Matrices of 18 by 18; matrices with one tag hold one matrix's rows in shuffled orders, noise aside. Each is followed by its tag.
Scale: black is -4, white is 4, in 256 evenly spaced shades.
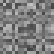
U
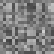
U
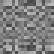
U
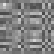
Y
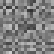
U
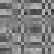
Y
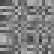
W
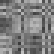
Y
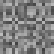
U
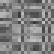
Y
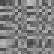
W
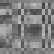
Y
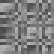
W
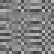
Y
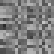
W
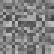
U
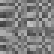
W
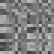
W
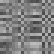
Y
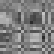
Y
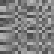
W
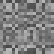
U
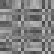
Y
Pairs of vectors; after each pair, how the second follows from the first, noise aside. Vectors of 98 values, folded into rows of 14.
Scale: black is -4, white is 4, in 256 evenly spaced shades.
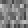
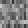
copied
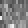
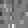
partly zeroed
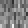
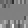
partly zeroed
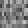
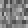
negated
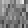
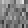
copied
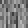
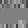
partly zeroed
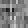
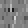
partly zeroed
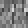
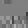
partly zeroed
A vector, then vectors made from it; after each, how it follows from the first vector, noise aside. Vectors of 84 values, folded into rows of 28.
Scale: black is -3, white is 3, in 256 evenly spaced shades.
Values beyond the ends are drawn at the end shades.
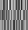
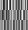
copied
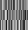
reversed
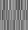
shrunk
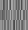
shrunk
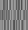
shrunk
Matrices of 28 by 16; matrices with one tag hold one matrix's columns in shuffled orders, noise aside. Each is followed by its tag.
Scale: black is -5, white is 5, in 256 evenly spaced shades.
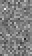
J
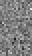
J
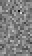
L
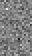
J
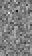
L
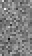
J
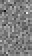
L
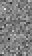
J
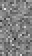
J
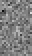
L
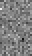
J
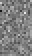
L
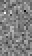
L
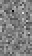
L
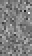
L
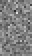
L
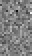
L
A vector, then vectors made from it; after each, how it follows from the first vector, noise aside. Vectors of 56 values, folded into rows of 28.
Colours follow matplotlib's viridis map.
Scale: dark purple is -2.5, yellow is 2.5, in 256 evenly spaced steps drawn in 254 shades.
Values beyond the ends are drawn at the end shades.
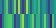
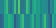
shrunk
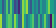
sign-scrambled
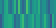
shrunk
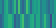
shrunk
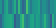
shrunk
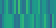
shrunk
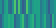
shrunk
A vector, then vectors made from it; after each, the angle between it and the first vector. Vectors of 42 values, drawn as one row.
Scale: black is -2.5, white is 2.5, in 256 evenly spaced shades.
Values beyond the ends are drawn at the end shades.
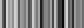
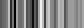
partly opposed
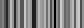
partly opposed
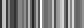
nearly opposite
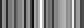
partly opposed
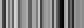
nearly parallel
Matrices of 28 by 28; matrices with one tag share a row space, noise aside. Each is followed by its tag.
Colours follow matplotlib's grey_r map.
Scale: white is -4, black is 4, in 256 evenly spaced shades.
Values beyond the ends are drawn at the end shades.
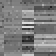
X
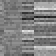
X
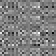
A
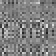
A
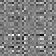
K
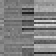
X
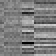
X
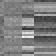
X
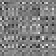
A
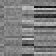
X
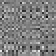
A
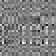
A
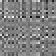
A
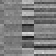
X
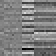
X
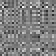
A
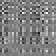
A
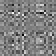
K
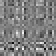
K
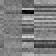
X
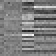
X
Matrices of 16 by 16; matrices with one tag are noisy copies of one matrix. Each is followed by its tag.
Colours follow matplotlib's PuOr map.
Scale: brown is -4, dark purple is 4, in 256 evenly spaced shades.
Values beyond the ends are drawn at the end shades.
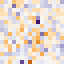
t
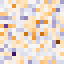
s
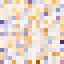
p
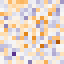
s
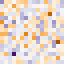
s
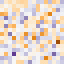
s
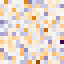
p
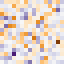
s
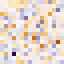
s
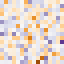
p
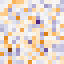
t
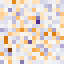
t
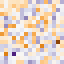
s
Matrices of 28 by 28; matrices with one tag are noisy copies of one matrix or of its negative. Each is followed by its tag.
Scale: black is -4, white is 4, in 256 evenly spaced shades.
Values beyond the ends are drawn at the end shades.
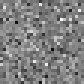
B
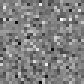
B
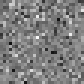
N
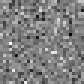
N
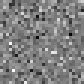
N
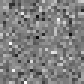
N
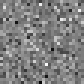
B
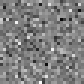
B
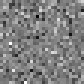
N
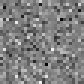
B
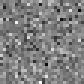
B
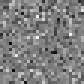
N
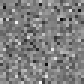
B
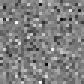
B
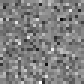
B
